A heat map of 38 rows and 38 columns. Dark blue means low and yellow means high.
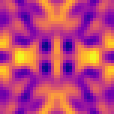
No lone cell stands out from its neighbours. The field is mottled with small blotches. No seam splits the table. Its left and right halves mirror each other, and so do its top and bottom.
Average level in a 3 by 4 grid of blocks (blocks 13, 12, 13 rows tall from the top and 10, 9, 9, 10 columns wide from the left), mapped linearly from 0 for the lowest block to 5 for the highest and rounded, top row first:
0 3 3 0 / 5 1 1 5 / 0 3 3 0
